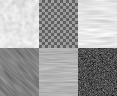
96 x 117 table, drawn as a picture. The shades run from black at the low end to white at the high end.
The table splits into 2 rows of 3 panels. Panel 1,1: very high, blotchy, faint in contrast. Panel 1,2: middling, checkered, strong in contrast. Panel 1,3: very high, streaked across, faint in contrast. Panel 2,1: middling, slanting down to the right, faint in contrast. Panel 2,2: high, streaked across, faint in contrast. Panel 2,3: low, fine-grained.
